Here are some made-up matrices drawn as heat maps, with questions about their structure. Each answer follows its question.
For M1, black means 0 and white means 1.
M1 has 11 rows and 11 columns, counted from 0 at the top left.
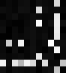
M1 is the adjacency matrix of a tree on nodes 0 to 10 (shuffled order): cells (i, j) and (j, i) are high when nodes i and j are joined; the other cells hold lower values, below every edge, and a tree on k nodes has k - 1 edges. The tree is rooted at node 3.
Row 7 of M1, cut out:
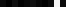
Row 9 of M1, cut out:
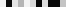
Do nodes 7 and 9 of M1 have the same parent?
no
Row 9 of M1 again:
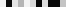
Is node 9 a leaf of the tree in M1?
no
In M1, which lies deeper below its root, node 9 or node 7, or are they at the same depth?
node 7
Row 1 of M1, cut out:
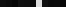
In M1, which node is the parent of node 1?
6
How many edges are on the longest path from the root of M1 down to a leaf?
2
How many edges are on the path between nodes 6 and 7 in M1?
3
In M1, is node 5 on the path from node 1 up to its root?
no
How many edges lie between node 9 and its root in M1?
1
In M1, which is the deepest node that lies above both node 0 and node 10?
9
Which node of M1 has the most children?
9
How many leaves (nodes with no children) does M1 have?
8
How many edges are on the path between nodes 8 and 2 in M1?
4
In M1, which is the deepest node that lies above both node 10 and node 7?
9
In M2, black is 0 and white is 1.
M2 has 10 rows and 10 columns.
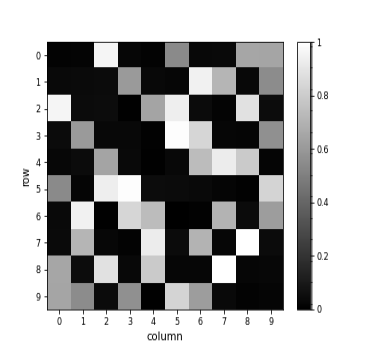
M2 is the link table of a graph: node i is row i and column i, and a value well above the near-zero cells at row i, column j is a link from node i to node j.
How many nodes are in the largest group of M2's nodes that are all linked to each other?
4
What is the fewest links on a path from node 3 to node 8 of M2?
3
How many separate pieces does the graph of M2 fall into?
1
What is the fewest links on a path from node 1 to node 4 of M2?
2
